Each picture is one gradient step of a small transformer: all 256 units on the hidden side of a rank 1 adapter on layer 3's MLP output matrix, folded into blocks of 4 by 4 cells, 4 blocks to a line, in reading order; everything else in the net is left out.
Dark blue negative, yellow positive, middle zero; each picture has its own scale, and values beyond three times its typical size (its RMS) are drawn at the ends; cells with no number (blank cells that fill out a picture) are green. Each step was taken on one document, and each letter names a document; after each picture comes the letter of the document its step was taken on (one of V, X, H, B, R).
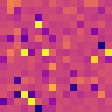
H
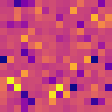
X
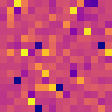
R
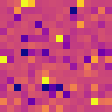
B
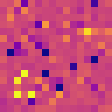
R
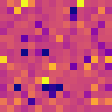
B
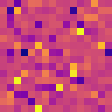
R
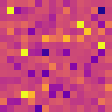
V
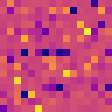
V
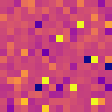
X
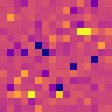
R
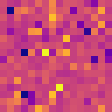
V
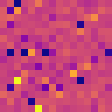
R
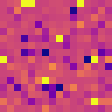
B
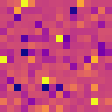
B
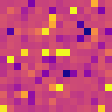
V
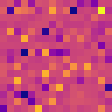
V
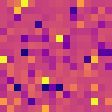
B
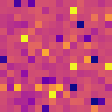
X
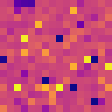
X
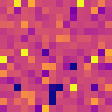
B
